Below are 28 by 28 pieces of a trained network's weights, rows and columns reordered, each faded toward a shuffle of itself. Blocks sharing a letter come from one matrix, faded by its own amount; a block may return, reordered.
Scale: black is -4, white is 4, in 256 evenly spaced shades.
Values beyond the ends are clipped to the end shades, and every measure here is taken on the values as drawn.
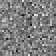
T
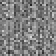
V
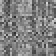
V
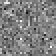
T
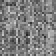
V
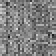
V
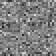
T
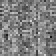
V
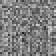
V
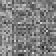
V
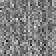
V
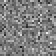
T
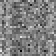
V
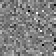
T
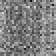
V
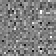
T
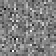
T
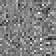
T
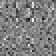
T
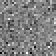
T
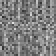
V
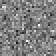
T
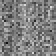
V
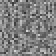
V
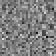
T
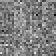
V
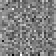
V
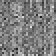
V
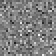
T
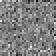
T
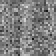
V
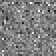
T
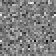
T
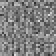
V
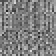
V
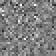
T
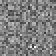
V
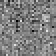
T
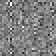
T
